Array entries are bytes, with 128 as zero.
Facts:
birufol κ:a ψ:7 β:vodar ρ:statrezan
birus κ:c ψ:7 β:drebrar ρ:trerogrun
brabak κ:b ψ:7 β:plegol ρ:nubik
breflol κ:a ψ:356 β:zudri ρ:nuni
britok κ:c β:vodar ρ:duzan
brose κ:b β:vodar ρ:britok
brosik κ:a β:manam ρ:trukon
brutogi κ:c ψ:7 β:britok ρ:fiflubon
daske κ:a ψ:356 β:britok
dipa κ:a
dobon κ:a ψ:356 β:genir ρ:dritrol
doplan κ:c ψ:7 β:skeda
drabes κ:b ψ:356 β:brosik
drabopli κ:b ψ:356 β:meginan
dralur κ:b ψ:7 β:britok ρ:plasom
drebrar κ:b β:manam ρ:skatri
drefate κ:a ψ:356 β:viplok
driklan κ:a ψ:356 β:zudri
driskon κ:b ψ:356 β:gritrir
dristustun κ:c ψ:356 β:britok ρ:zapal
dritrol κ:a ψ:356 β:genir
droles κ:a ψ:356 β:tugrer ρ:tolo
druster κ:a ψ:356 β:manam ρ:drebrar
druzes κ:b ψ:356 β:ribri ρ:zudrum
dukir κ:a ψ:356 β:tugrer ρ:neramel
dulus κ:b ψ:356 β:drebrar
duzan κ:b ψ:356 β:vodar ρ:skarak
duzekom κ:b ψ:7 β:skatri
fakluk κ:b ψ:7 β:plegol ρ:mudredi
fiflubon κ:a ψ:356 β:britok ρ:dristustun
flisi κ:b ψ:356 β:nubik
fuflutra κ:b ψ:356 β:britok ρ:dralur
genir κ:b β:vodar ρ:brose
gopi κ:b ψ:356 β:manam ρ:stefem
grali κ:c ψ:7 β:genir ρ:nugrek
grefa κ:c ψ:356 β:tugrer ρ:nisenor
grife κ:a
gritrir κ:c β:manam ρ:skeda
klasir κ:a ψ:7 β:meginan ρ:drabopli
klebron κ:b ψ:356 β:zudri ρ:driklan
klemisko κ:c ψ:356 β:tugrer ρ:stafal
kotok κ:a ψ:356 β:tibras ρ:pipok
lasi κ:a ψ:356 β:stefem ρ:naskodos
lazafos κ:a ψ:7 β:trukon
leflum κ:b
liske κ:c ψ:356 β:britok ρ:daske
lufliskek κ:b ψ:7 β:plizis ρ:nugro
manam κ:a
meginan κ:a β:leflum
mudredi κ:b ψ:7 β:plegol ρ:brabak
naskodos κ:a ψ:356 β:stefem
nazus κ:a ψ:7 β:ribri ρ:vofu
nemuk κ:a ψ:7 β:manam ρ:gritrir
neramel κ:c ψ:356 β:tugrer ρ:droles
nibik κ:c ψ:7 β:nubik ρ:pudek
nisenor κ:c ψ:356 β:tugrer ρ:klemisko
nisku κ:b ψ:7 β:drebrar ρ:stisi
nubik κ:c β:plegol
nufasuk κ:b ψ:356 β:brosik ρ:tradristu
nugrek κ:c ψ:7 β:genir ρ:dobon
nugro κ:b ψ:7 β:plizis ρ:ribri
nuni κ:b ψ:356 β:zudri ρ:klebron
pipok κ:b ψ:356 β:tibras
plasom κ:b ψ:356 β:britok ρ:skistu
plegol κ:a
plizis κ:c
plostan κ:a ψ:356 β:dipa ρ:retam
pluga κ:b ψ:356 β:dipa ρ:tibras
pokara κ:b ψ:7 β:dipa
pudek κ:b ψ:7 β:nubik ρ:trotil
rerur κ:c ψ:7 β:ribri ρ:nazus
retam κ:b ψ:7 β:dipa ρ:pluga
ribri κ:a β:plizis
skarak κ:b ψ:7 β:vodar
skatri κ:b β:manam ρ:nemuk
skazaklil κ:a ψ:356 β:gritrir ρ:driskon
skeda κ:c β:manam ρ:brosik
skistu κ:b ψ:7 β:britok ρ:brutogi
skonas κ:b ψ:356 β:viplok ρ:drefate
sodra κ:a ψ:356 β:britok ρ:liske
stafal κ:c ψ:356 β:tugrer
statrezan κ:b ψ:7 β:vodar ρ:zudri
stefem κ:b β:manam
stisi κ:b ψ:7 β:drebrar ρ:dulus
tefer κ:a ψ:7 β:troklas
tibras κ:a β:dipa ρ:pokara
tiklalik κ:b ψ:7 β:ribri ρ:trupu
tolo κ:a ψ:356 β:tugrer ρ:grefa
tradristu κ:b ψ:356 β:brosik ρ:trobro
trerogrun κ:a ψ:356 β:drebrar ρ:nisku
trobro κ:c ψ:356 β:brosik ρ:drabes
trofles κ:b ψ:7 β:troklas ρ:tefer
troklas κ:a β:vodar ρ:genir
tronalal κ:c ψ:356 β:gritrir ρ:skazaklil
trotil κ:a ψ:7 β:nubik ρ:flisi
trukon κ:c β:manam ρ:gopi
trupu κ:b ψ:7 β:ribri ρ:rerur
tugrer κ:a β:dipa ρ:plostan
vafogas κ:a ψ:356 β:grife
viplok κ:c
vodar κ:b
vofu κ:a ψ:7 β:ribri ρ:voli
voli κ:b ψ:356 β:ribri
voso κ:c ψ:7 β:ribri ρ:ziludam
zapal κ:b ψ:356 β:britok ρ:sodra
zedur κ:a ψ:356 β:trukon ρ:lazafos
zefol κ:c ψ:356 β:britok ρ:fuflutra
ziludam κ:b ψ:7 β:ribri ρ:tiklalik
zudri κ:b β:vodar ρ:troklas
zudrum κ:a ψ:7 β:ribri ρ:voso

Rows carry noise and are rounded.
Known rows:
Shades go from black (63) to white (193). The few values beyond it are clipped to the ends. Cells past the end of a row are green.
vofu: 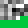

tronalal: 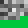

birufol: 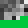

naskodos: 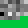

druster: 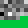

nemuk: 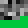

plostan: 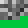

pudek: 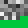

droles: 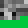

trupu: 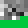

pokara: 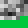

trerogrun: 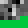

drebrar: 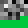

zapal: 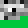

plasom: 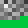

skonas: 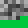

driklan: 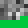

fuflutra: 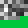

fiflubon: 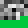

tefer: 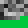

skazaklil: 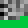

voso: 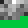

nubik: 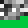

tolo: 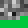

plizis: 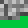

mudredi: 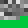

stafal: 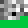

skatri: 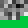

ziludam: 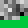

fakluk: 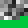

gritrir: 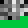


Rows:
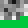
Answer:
stefem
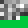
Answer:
rerur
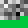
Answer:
pipok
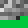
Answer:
retam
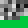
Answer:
tibras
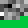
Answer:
trotil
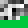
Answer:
sodra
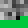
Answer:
leflum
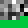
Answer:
grefa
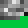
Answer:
zefol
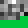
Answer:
neramel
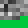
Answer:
plegol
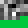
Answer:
statrezan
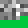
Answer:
dristustun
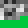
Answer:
gopi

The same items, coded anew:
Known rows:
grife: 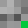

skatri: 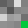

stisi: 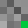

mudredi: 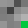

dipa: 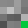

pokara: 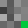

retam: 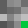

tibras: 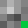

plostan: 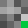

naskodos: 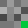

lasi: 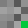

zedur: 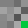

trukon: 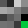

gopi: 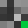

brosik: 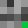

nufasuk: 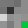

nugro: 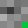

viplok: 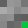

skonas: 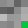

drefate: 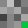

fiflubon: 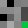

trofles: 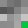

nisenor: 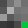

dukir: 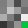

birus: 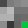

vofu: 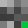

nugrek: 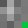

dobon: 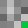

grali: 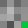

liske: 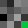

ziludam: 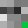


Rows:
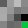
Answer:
gritrir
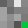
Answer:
drebrar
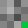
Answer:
nemuk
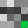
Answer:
tiklalik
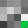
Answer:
tugrer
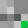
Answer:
troklas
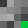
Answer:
trobro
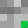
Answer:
zudri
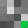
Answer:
tolo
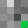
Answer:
zudrum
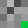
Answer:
drabopli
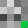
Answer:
meginan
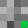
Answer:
nubik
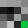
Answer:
voli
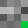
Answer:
trerogrun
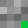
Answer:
manam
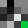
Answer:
zapal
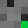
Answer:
brutogi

